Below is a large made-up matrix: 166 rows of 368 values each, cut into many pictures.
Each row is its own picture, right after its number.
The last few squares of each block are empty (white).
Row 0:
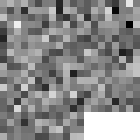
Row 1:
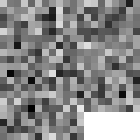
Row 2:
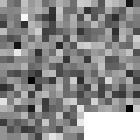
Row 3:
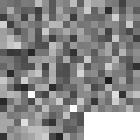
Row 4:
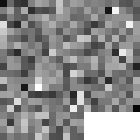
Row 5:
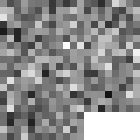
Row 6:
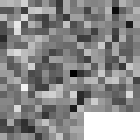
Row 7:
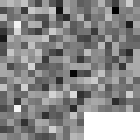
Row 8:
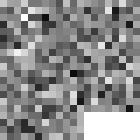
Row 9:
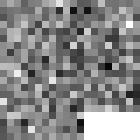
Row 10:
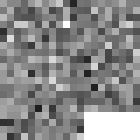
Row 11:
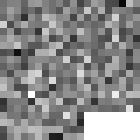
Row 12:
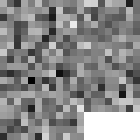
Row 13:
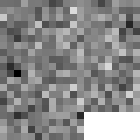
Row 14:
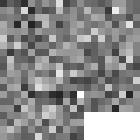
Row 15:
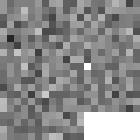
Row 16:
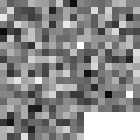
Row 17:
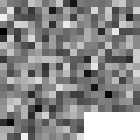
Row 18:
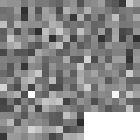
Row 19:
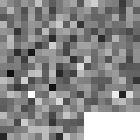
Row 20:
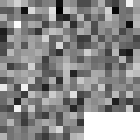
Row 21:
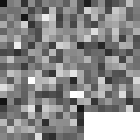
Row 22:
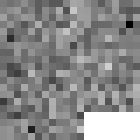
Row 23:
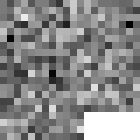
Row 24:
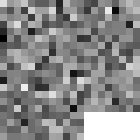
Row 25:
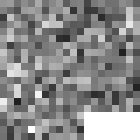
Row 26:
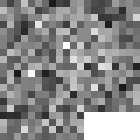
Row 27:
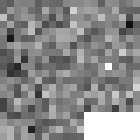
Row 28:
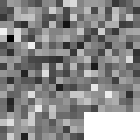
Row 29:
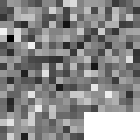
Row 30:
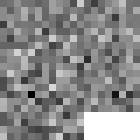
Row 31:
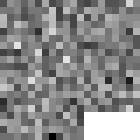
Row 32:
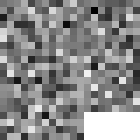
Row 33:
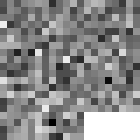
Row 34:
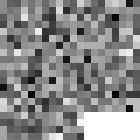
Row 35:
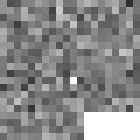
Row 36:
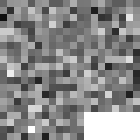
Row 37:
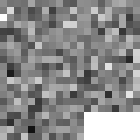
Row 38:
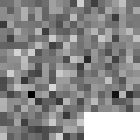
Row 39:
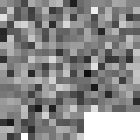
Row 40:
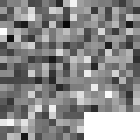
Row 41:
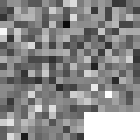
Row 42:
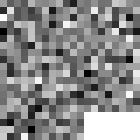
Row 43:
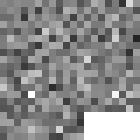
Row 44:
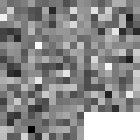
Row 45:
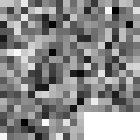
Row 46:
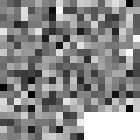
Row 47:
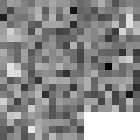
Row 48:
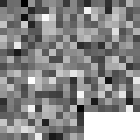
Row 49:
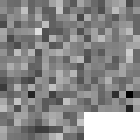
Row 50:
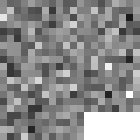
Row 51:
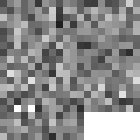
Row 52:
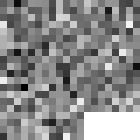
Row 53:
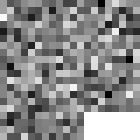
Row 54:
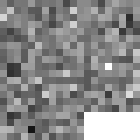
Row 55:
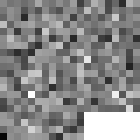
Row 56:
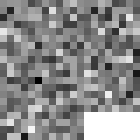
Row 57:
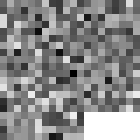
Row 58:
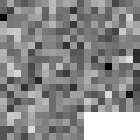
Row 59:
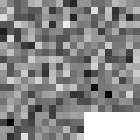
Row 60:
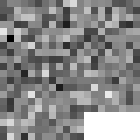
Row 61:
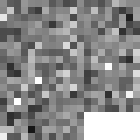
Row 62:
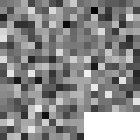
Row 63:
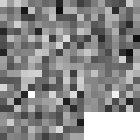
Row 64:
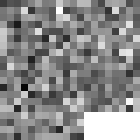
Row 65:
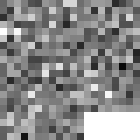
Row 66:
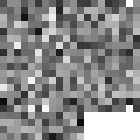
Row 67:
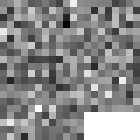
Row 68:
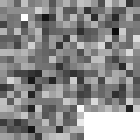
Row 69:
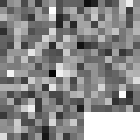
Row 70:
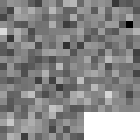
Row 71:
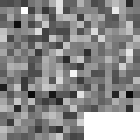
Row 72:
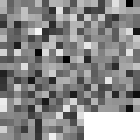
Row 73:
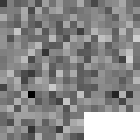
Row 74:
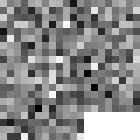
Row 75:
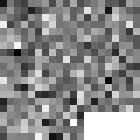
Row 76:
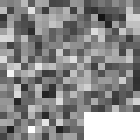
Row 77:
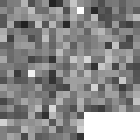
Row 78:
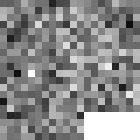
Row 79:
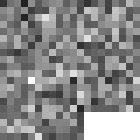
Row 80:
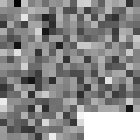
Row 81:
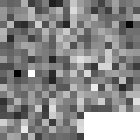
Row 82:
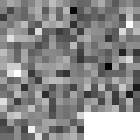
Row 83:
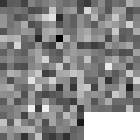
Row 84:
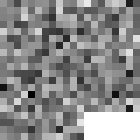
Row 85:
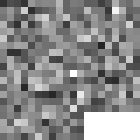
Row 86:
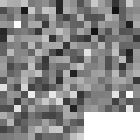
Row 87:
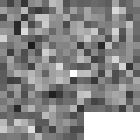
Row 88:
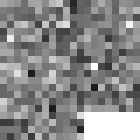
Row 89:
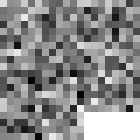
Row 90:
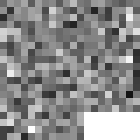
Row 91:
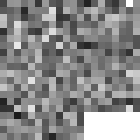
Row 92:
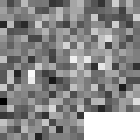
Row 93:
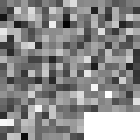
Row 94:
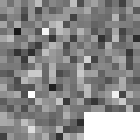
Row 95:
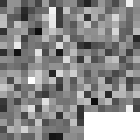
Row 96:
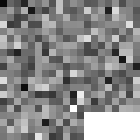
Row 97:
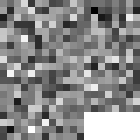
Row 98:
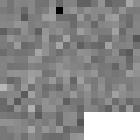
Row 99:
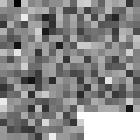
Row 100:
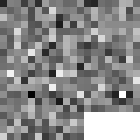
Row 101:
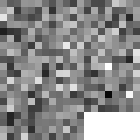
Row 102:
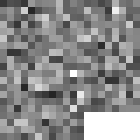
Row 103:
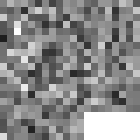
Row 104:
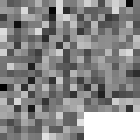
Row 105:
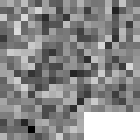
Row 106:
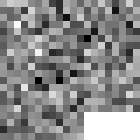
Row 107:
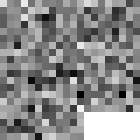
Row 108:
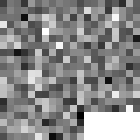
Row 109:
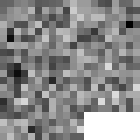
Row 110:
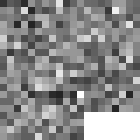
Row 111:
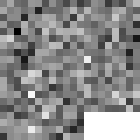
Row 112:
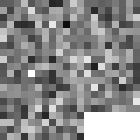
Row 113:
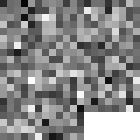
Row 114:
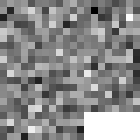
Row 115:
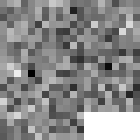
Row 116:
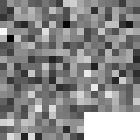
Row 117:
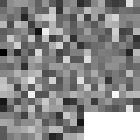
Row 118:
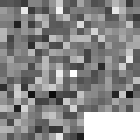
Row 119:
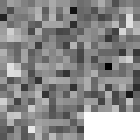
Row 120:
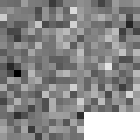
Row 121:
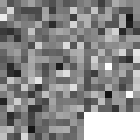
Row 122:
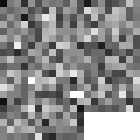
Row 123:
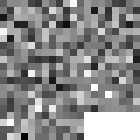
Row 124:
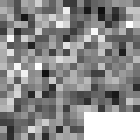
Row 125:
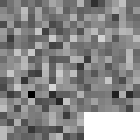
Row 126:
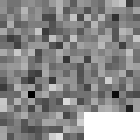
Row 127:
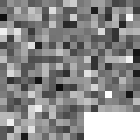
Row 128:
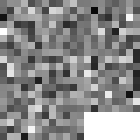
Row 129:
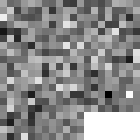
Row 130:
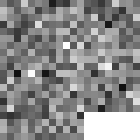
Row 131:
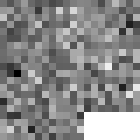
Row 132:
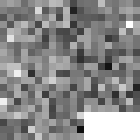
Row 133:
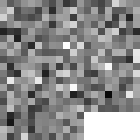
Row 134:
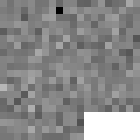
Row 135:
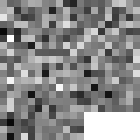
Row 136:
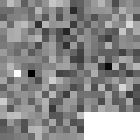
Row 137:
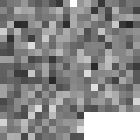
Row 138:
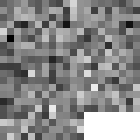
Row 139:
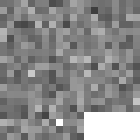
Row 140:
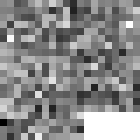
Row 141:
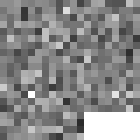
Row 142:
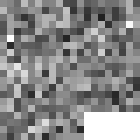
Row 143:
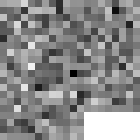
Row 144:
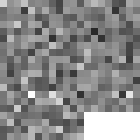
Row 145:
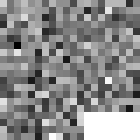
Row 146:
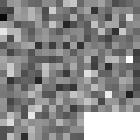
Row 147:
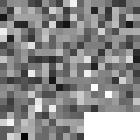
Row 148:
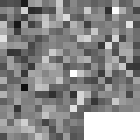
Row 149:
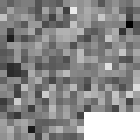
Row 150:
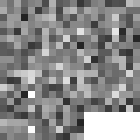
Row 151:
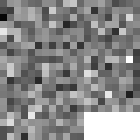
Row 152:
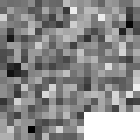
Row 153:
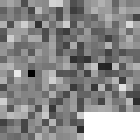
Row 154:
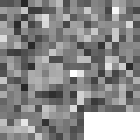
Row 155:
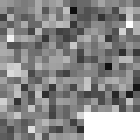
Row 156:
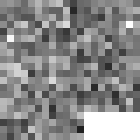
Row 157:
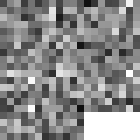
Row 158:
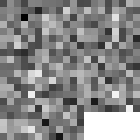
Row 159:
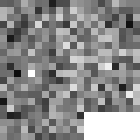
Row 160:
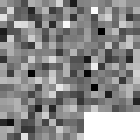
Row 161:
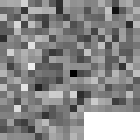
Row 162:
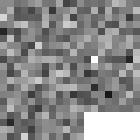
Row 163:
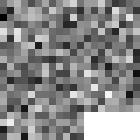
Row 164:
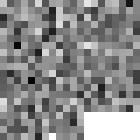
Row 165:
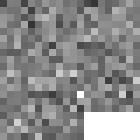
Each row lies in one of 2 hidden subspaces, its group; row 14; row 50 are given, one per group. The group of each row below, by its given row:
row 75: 14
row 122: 14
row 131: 50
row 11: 14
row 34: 14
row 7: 14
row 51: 14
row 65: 50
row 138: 50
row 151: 50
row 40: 50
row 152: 50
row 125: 14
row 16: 50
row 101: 50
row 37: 50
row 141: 14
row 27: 50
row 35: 14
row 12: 14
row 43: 14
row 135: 50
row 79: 14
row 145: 14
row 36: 50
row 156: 50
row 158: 14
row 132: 50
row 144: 14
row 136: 50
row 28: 50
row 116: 50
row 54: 50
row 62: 50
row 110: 14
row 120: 50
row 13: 50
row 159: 50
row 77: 50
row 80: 14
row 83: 14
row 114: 50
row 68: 14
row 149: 50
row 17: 50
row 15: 14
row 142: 50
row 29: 50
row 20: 14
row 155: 50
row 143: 14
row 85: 14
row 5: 50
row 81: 50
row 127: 50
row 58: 50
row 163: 50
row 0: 14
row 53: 50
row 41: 50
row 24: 14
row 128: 50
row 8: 14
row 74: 50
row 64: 14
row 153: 50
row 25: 50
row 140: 50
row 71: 14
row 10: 50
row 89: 14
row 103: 14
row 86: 14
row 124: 50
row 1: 14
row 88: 50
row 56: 50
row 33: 14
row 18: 14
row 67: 50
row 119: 50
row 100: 14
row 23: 50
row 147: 50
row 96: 14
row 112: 50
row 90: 50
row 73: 14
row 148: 14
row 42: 50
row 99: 14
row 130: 50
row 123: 50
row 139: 50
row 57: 14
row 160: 50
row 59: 50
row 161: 14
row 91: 14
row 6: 14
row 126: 14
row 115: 50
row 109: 50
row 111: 14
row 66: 14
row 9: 50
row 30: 14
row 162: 50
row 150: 14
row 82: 50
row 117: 14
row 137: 50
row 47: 50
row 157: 14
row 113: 14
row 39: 50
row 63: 14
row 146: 50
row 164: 14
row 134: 14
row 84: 14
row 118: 14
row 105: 14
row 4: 14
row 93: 50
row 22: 50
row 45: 14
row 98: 14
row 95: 14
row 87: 14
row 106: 14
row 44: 50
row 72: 14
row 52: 14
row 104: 14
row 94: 14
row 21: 14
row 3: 14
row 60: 50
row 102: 14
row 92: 50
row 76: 50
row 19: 14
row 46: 14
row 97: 50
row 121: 50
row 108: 14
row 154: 14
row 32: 50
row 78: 50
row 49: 14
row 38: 14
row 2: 14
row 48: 14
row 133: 50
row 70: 50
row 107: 14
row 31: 14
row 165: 14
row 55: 14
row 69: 14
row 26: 50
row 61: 50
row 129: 50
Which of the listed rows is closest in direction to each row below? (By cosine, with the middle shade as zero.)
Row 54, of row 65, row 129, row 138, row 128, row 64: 129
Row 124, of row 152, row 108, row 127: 108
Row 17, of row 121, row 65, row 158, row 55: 121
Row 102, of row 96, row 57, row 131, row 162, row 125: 96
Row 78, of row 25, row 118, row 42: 42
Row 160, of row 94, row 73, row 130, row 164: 73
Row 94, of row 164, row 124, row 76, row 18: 18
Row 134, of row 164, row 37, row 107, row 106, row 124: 106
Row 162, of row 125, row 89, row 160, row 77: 160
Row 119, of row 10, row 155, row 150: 155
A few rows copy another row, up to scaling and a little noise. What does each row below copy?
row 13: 120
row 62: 32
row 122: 21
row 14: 110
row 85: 102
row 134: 98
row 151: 146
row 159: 78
